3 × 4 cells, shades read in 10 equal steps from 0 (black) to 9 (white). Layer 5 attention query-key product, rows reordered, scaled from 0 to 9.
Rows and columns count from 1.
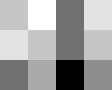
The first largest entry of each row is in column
2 1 2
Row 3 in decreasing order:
6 5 4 0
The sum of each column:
19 22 8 20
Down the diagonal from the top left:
7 7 0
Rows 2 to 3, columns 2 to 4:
7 4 7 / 6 0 5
